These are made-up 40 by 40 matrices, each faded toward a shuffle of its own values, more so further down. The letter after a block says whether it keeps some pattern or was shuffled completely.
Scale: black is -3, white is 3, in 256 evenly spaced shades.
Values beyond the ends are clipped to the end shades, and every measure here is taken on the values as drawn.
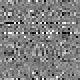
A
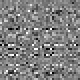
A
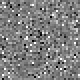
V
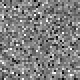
V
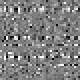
A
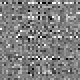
A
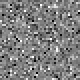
V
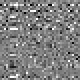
A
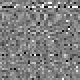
A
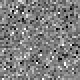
V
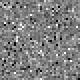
V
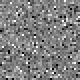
V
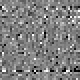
A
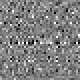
A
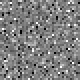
V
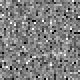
V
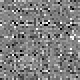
A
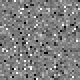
V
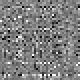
A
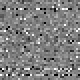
A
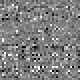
A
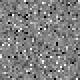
V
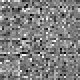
A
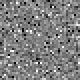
V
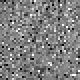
V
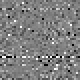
A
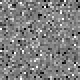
V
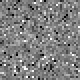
V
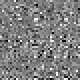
A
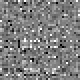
A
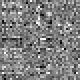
A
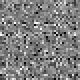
A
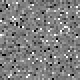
V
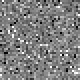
V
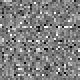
A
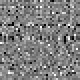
A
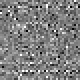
A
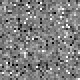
V
